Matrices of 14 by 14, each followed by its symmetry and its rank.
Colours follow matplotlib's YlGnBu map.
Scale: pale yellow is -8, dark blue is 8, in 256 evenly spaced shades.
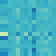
neither, rank two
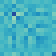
symmetric, rank three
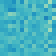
neither, rank three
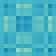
symmetric, rank one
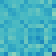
symmetric, rank three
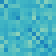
symmetric, rank three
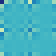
symmetric, rank one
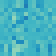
neither, rank three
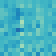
neither, rank three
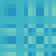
symmetric, rank one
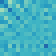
symmetric, rank three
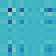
symmetric, rank one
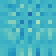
neither, rank two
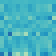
neither, rank two
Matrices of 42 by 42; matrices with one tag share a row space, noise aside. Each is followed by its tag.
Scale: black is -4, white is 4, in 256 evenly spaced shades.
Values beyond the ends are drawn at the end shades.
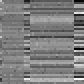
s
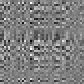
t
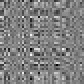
t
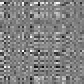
t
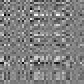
t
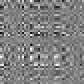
t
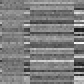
s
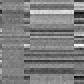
s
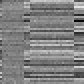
s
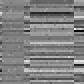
s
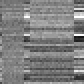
s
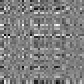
t
